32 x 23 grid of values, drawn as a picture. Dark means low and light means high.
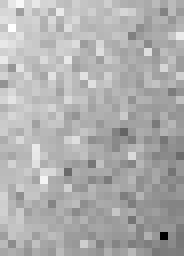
Histogram: heavy tails on both sides. Ninth with the lowest average: bottom right. Ninth with the highest average: top left. Stripes: none. Slope: up to the top left.
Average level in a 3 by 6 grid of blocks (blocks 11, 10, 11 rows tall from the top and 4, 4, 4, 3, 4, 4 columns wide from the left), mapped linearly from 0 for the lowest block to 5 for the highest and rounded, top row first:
5 4 4 4 3 3 | 4 4 3 2 2 1 | 3 3 2 2 1 0
